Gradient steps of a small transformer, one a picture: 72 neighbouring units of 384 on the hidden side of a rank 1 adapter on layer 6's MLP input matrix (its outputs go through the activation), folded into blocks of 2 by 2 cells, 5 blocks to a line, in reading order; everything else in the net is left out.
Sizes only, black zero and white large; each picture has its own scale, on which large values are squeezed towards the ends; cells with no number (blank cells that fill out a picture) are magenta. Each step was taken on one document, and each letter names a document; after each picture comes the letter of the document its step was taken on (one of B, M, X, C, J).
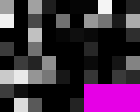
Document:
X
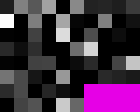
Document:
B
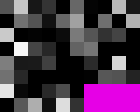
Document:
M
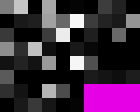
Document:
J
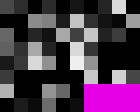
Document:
J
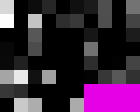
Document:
X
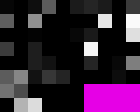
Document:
X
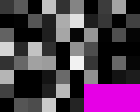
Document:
J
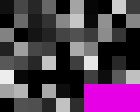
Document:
M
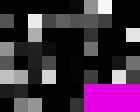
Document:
X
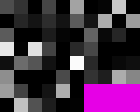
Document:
J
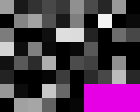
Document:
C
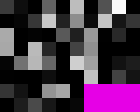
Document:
J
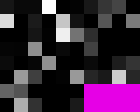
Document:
B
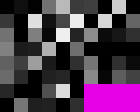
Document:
C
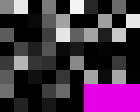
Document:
C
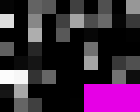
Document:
X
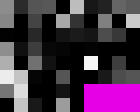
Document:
B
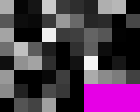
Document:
C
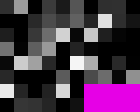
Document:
J
